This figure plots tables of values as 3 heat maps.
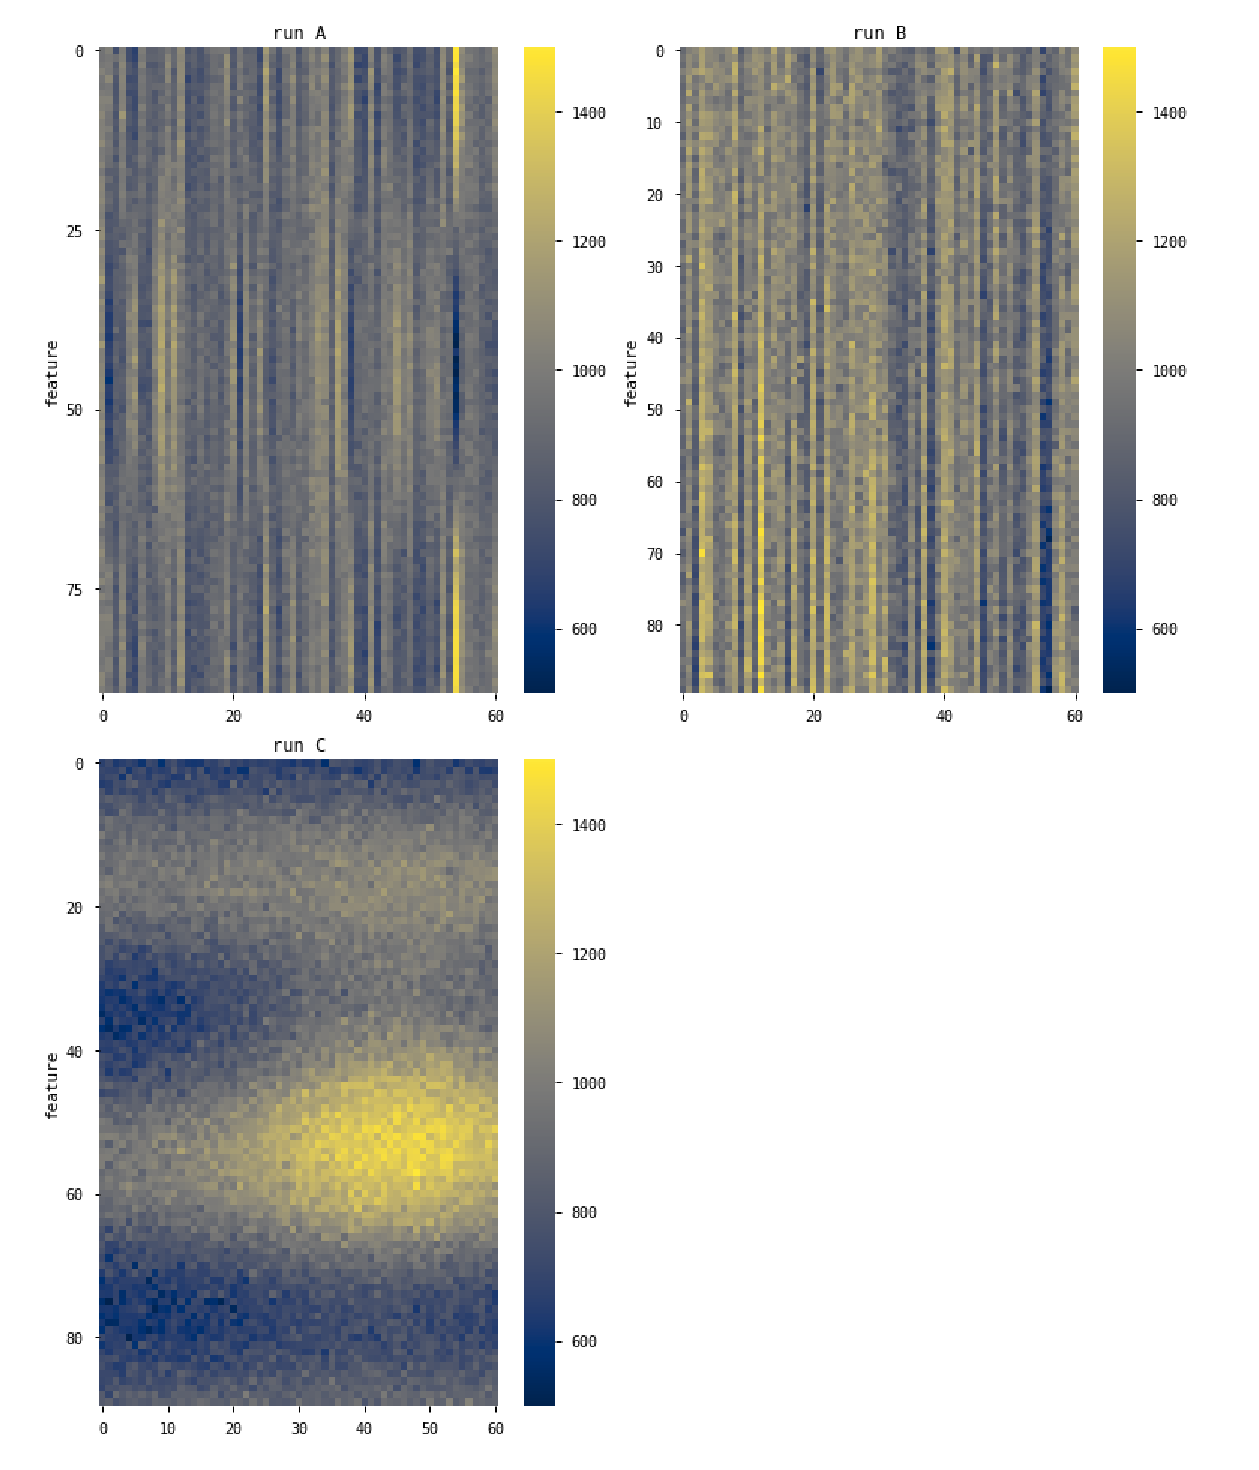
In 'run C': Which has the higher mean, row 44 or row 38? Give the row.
44
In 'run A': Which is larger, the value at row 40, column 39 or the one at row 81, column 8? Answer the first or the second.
the first
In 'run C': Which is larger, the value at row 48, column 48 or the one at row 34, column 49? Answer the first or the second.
the first
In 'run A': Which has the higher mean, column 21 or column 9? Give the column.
9
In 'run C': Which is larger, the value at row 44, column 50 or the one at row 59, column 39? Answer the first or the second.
the second
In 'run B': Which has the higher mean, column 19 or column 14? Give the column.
14
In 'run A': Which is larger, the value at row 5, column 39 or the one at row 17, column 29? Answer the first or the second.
the second
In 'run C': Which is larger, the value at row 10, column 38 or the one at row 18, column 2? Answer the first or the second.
the second
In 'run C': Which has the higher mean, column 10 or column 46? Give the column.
46
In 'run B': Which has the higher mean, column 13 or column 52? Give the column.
13
